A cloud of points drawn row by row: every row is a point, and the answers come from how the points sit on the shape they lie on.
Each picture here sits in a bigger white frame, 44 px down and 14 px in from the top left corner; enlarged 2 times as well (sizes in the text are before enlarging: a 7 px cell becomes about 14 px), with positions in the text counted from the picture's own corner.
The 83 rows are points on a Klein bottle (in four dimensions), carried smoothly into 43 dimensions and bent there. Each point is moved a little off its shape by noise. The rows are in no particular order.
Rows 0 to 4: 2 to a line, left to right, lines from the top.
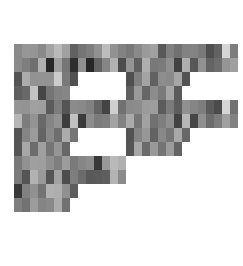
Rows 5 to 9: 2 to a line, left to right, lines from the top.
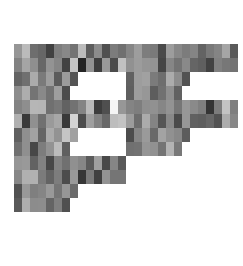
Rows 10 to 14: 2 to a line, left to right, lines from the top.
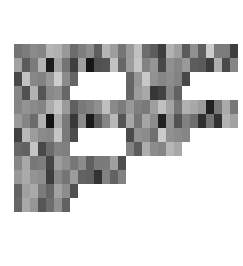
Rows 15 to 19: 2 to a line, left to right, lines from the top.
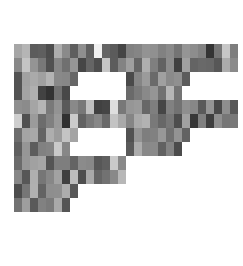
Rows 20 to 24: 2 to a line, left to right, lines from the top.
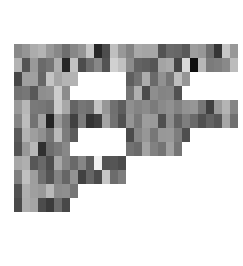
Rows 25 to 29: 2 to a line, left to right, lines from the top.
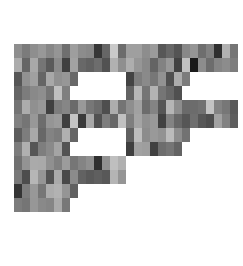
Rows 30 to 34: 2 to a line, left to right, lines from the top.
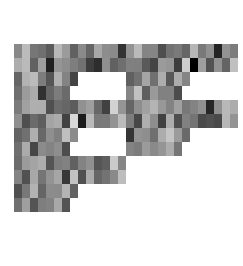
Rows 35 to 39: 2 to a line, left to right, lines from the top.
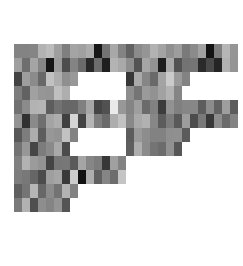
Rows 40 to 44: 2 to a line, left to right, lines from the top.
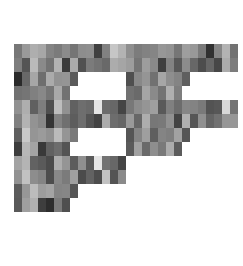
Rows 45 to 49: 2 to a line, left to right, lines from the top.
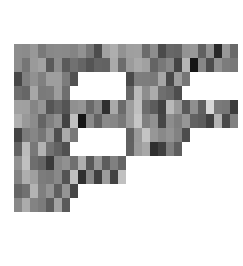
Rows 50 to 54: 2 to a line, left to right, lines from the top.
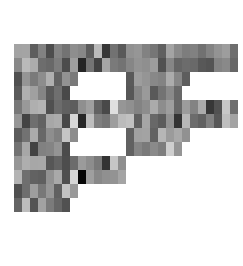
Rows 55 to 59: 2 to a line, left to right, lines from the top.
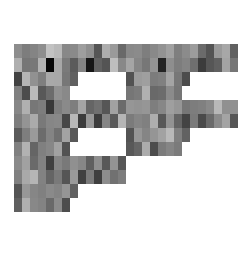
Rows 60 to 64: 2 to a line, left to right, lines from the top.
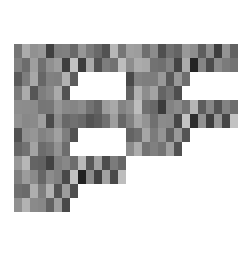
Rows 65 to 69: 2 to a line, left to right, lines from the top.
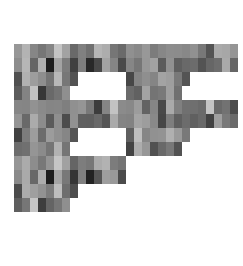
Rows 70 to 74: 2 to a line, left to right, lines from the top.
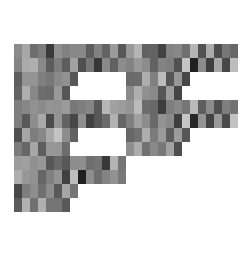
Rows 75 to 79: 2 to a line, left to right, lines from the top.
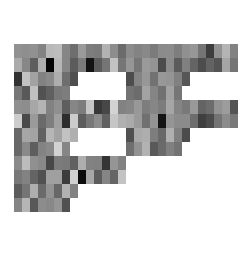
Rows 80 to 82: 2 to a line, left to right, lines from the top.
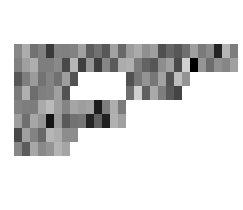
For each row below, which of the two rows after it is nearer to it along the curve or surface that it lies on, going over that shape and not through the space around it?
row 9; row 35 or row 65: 65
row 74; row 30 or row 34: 34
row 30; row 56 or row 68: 56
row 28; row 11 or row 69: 69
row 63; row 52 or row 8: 52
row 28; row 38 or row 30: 38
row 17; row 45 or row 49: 45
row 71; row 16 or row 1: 1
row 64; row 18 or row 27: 27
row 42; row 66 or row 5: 66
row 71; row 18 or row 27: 27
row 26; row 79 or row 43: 43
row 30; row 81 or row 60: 60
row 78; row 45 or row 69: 45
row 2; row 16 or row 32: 16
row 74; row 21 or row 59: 59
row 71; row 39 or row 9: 39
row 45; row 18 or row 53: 53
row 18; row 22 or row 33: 22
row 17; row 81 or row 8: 8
